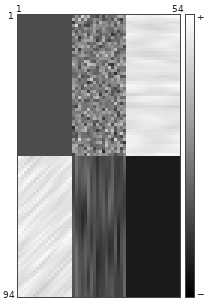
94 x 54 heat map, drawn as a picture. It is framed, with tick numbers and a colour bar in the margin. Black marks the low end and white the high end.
It is made of 2 by 3 panels. Panel 1,1: low, flat. Panel 1,2: middling, fine-grained, strong in contrast. Panel 1,3: very high, streaked across, faint in contrast. Panel 2,1: very high, slanting up to the right, faint in contrast. Panel 2,2: low, streaked downward. Panel 2,3: very low, flat.
